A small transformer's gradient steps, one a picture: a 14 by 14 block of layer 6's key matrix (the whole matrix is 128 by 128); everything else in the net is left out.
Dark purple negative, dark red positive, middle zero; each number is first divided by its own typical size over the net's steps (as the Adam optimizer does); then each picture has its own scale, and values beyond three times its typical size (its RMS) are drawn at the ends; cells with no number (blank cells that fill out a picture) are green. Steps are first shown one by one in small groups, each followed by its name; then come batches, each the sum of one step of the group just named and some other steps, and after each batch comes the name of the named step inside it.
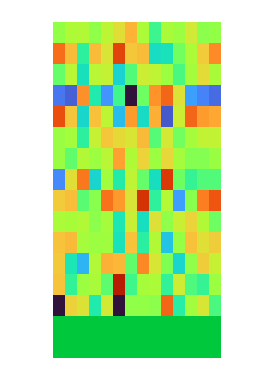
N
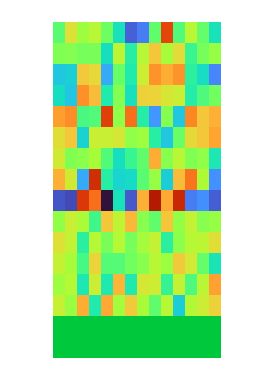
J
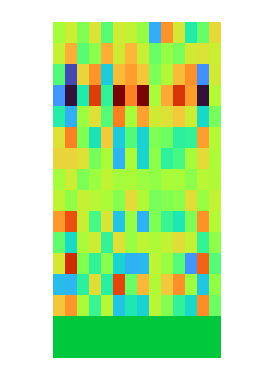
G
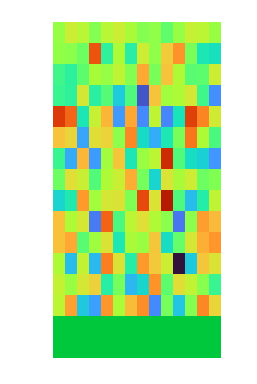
N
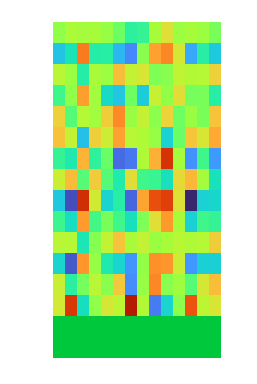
J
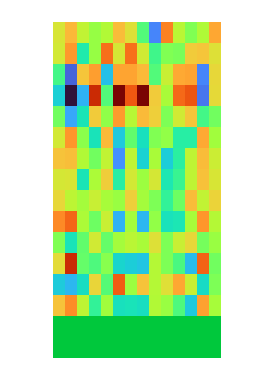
G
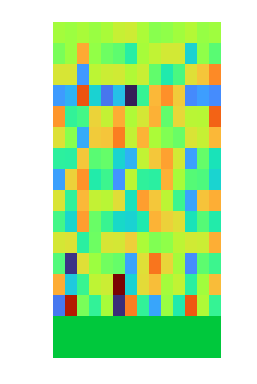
N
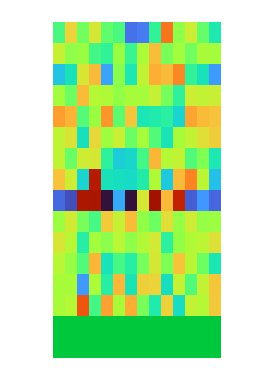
J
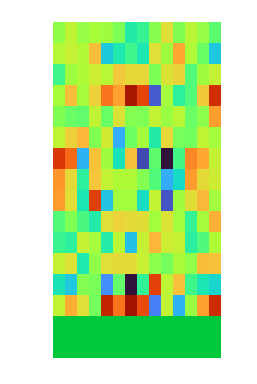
J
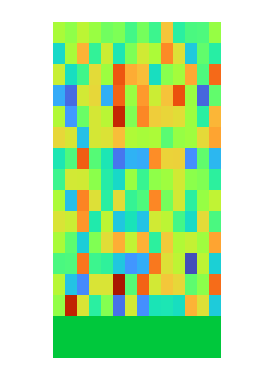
G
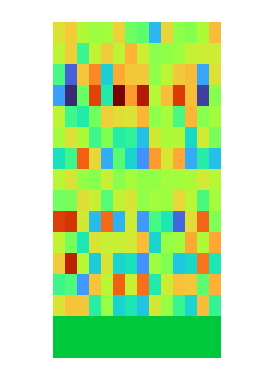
G
